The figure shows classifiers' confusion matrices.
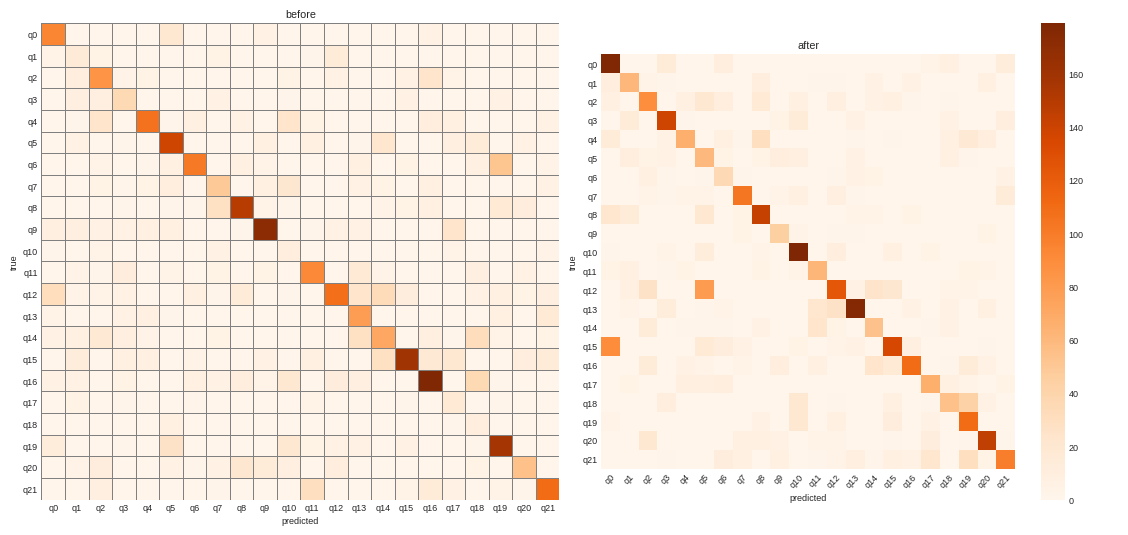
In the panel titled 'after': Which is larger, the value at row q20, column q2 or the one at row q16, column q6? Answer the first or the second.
the first
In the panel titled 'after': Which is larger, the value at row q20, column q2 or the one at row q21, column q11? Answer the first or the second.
the first
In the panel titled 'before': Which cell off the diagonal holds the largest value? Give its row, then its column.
q6, q19
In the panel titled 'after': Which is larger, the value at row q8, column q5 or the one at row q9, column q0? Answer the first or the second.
the first
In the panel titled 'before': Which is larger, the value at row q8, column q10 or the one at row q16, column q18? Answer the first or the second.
the second
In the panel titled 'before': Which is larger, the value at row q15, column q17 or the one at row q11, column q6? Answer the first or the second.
the first
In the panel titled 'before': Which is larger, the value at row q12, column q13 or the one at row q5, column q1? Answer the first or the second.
the first
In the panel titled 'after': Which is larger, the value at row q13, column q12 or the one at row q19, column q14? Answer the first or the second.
the first
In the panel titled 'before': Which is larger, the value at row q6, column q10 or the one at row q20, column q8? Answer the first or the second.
the second
